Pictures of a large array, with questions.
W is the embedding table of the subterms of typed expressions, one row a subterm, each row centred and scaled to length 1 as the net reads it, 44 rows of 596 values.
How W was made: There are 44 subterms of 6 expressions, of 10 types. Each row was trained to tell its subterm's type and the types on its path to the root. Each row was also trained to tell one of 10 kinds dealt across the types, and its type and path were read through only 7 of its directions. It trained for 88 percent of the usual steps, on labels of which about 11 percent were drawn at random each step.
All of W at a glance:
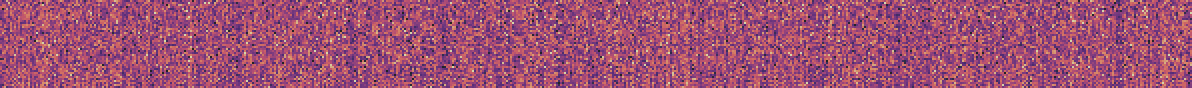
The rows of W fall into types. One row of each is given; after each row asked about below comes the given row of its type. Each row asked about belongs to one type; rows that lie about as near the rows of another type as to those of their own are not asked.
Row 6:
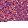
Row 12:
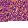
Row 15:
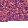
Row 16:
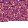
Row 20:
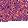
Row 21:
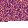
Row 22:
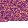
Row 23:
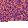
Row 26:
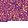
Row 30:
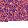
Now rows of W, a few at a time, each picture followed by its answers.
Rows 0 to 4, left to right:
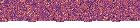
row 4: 22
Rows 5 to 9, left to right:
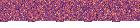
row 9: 20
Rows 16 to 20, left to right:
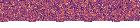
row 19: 21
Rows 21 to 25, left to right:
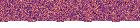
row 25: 26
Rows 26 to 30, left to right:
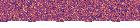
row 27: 15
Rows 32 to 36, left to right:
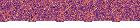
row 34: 6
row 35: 6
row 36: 23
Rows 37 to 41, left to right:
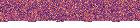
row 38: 6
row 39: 12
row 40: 21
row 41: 12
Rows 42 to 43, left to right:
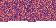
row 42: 21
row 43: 12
